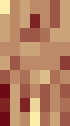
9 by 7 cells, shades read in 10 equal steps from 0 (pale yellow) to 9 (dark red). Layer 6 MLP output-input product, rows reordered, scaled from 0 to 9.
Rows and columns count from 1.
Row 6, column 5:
2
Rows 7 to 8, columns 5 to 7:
6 4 6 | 6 4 5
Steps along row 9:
down up down up down up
